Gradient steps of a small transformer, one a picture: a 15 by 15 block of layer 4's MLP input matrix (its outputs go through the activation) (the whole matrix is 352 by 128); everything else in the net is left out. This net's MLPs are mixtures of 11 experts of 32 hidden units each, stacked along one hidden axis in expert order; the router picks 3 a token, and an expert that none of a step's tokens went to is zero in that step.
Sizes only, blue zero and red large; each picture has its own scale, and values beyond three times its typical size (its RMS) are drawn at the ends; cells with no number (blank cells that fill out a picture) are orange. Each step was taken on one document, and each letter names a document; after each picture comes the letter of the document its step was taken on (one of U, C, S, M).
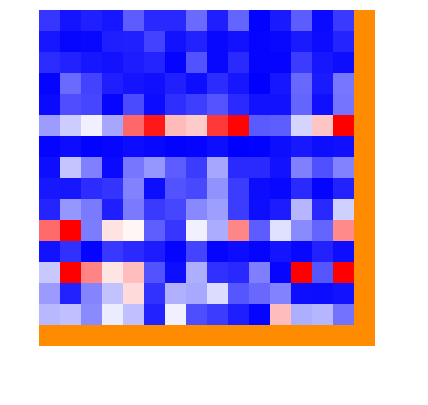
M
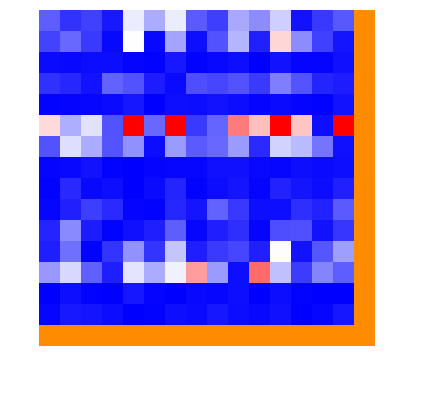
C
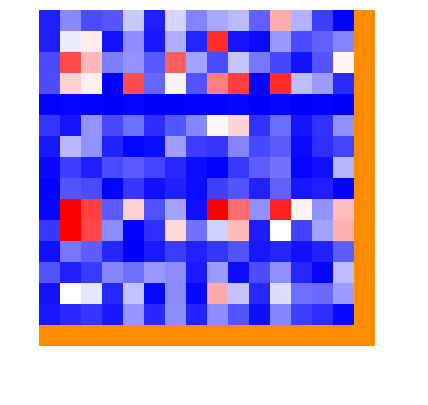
C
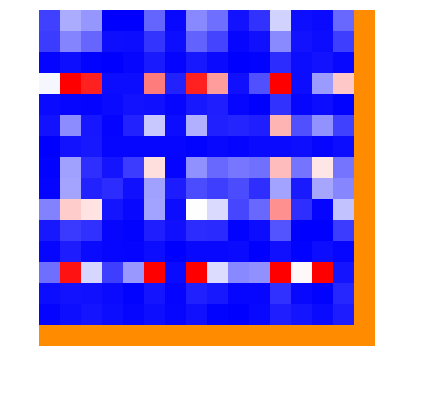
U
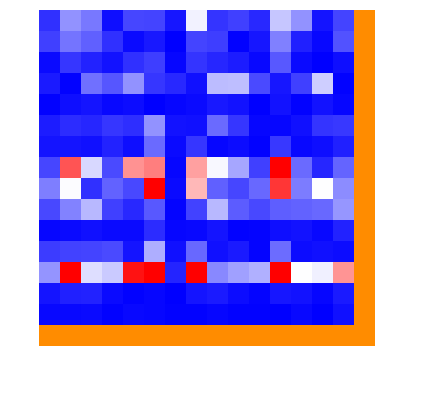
U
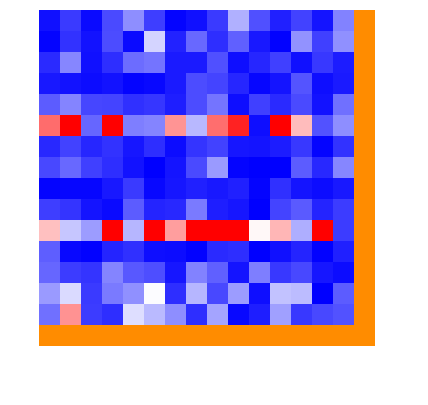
M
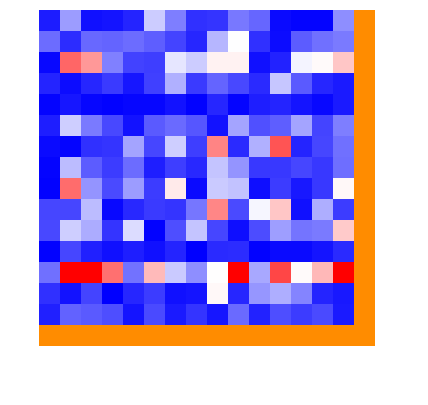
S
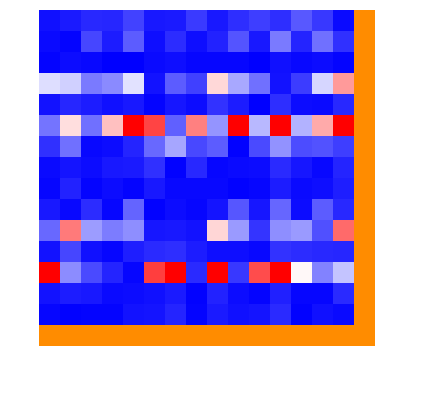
C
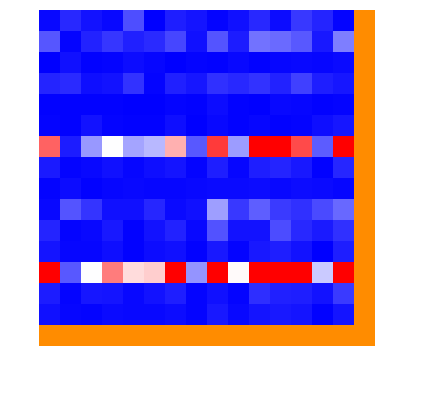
S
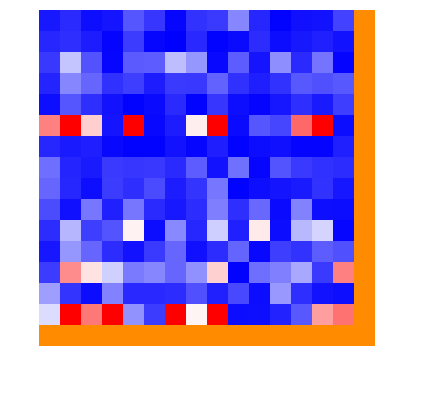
M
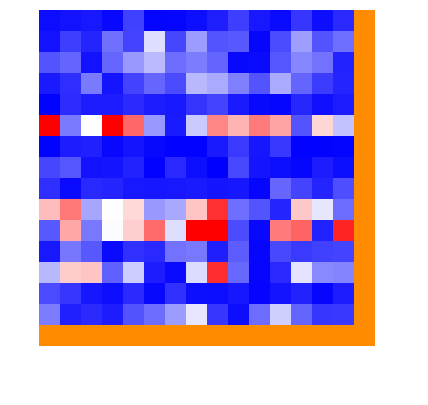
M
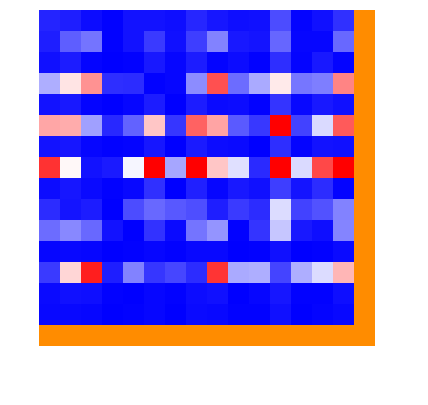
U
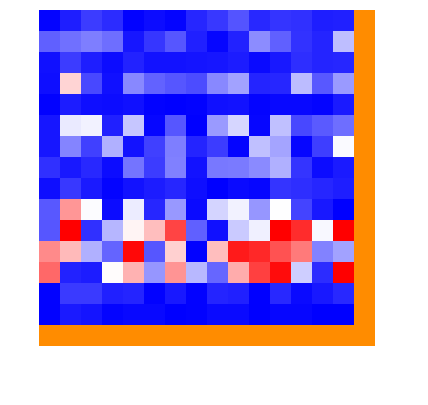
C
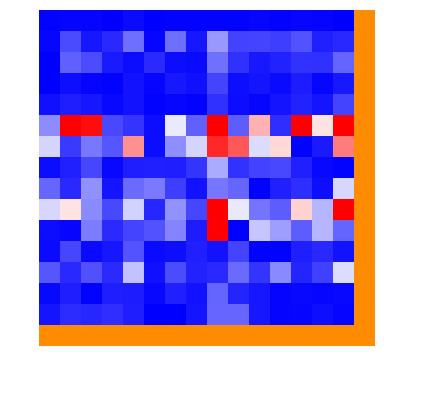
S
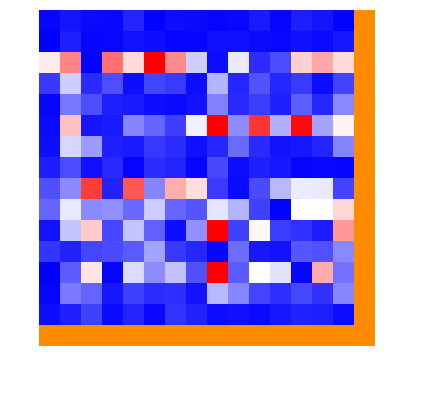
S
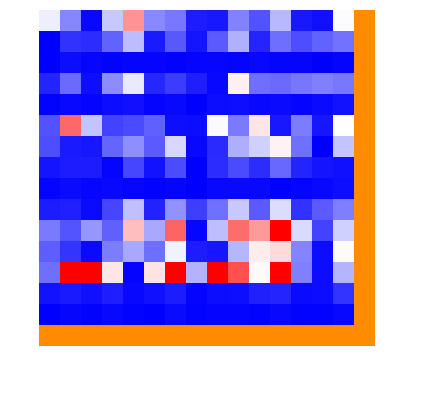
C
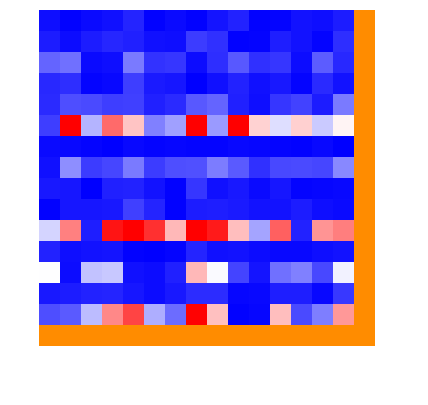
M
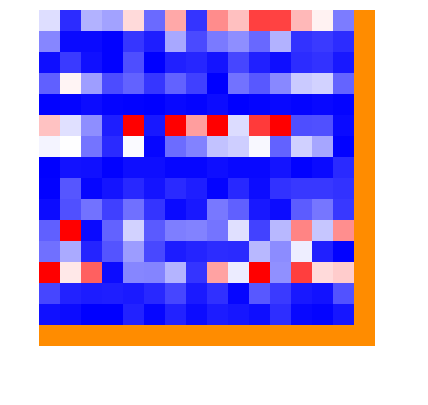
C
